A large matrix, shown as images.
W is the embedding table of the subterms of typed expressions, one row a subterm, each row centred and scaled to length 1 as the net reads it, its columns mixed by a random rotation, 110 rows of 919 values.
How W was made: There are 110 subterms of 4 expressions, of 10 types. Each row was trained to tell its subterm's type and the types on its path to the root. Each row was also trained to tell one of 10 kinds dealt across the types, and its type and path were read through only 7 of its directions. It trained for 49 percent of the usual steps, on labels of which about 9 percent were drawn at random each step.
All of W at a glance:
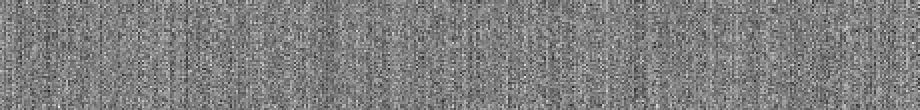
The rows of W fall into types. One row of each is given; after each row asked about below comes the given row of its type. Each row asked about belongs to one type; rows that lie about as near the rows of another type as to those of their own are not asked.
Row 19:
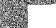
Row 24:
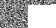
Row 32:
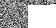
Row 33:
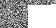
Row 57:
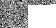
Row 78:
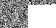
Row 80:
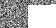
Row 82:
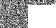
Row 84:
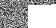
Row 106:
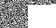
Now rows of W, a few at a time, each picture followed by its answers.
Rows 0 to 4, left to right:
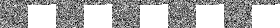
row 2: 32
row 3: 57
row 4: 84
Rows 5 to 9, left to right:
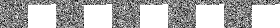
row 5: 106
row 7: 57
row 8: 19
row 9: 84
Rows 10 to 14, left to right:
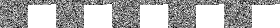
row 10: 84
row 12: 84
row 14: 32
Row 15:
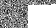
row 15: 78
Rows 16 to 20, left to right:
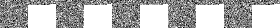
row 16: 80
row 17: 19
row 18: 78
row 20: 57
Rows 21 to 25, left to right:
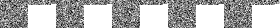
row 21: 82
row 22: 33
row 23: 33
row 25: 82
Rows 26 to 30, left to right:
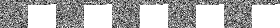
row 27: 57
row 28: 19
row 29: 80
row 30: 84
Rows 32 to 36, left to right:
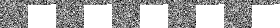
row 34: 78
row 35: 33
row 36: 32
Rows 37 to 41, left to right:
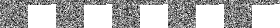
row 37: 32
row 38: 32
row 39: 33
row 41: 33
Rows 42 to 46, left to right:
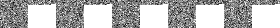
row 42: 19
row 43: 84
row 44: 33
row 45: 84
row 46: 33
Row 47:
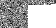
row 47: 84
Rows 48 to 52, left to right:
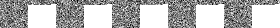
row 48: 24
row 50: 19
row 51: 80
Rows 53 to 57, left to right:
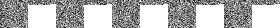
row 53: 57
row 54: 80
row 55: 78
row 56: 57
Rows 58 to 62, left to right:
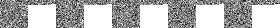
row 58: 32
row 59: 57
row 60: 78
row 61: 106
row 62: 32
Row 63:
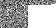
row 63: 33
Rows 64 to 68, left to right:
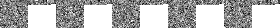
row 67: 33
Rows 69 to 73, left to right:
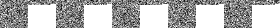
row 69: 106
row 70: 82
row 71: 32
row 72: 32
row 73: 82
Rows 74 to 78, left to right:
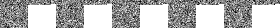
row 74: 80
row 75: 82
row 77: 32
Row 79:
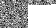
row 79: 106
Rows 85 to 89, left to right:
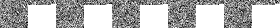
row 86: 80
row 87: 32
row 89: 19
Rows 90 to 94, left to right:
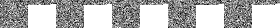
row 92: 106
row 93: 33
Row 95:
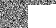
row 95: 80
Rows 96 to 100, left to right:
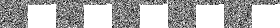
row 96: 106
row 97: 57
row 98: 82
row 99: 24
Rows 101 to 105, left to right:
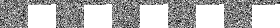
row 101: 78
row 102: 57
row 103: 19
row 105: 24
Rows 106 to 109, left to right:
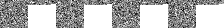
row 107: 106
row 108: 24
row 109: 33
